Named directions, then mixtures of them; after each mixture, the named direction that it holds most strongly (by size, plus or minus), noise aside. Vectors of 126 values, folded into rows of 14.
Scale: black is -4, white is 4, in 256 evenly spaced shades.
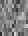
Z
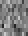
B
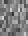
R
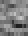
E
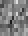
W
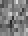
W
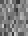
Z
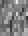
W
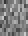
R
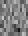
R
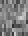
Z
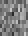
R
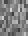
R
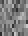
Z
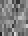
Z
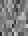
Z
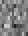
B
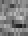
E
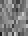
Z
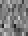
B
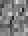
W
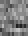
E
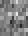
W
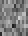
Z
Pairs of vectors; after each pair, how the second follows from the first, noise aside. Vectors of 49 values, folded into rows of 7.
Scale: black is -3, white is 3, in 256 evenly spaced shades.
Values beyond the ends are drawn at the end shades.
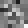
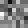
shuffled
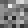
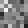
shuffled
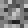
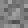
shrunk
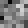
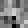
shuffled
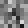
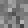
shrunk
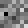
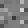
partly zeroed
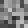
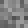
shrunk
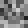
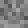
shrunk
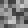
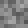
shrunk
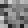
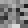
shuffled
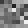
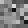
negated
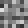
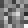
shuffled
